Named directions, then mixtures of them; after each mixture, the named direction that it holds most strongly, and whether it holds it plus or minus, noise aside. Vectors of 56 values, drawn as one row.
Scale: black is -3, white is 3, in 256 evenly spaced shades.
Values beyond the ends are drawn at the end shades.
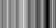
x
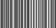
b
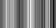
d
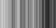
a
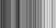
a, minus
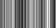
d, plus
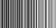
b, plus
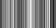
d, plus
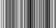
d, minus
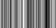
x, plus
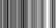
x, minus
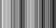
a, plus
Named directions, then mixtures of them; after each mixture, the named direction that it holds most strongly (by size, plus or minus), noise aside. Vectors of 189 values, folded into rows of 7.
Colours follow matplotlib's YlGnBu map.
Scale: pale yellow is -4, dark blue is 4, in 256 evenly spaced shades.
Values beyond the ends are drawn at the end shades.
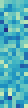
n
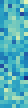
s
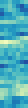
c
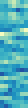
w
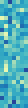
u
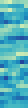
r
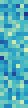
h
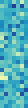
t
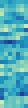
c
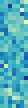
s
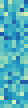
s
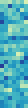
r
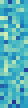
u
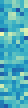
w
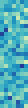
n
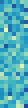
n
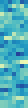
r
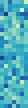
s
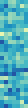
w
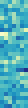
w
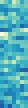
w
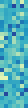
t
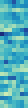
w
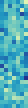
s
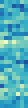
c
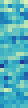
r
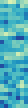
r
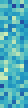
t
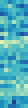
c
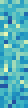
u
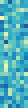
u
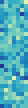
s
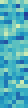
r
